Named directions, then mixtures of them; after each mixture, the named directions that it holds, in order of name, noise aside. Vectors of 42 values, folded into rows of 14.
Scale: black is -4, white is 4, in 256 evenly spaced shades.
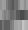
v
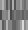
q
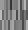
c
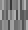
c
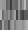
c, v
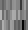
c, q, v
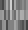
c, q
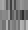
c, q, v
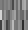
c, q, v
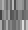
q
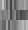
c, q, v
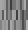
c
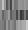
c, q, v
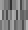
c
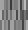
c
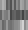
q, v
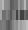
c, v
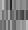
c, q, v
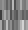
q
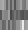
q, v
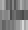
q, v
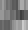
v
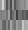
c, q, v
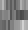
q, v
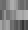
v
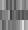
q, v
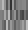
c, q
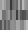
c, v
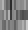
c, q, v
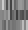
c, q, v
